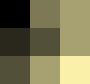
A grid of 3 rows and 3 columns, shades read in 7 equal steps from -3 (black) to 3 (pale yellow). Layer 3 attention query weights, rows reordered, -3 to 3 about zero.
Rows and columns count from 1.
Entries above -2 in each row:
2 2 3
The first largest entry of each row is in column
3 3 3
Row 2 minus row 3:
-1 -2 -2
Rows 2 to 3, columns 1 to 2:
-2 -1 | -1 1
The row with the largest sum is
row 3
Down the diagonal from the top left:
-3 -1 3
